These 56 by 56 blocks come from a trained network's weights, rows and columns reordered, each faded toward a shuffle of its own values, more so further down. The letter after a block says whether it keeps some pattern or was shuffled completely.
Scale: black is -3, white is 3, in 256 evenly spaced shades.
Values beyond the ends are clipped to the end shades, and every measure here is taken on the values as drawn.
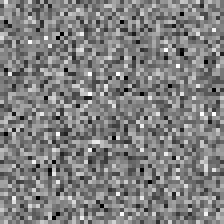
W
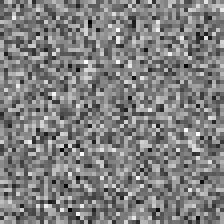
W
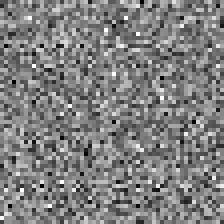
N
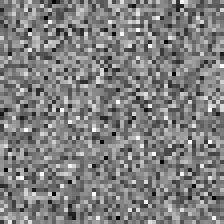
W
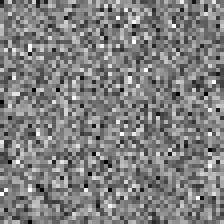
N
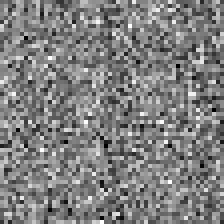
N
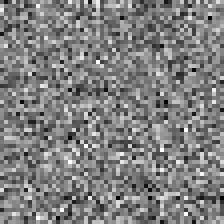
N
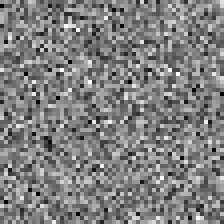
W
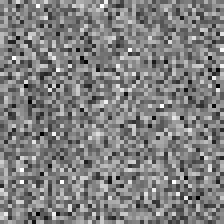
N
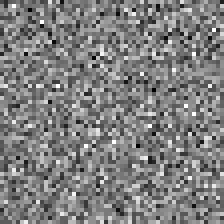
W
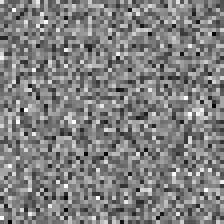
W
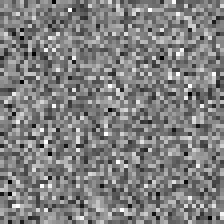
W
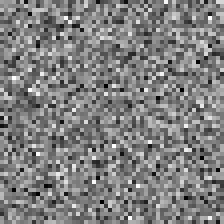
W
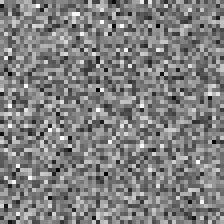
W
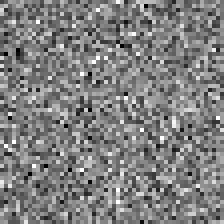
W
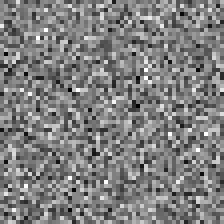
W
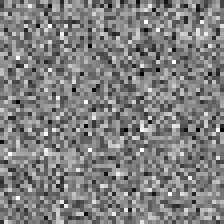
N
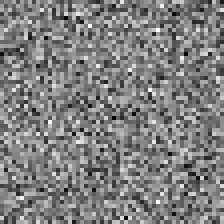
W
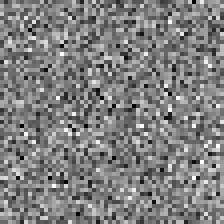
W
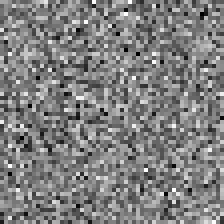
W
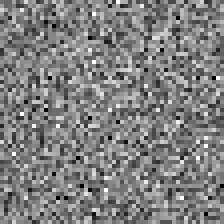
N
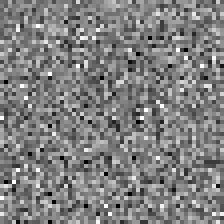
W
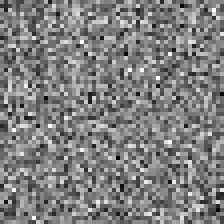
N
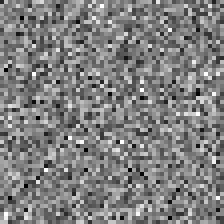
W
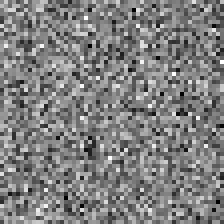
N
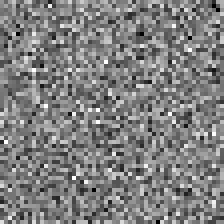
N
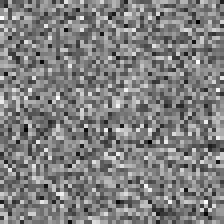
N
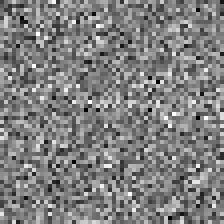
W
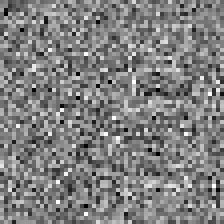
N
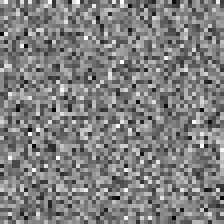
N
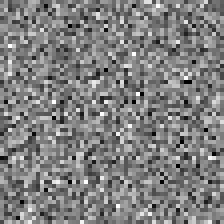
N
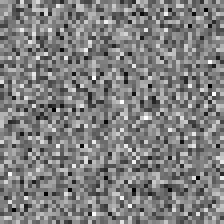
N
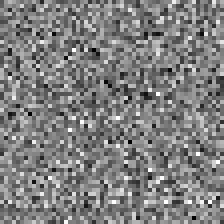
N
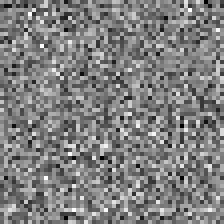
N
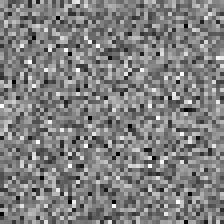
W
